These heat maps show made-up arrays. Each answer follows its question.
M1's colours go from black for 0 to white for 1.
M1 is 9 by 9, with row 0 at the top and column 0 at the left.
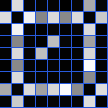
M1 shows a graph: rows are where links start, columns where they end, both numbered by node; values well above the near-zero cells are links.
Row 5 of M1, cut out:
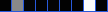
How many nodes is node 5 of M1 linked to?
2
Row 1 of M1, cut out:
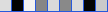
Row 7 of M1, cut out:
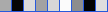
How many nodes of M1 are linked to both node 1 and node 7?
7
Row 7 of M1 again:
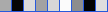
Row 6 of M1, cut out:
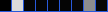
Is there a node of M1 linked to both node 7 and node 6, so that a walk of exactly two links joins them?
no
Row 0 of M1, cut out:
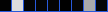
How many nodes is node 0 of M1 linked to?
2
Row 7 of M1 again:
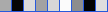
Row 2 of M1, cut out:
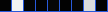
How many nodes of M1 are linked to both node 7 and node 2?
0
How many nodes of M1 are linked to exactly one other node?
0
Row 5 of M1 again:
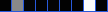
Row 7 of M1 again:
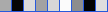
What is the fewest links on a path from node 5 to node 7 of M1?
1
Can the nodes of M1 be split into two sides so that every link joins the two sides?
no
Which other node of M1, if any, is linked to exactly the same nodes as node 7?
node 1
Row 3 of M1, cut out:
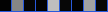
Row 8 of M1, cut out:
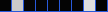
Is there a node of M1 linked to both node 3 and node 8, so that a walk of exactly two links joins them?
yes
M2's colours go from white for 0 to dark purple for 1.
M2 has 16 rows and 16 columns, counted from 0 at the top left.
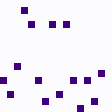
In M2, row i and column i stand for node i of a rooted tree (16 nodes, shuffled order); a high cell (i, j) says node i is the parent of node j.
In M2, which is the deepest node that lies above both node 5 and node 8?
11
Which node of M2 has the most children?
11
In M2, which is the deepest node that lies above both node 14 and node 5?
11
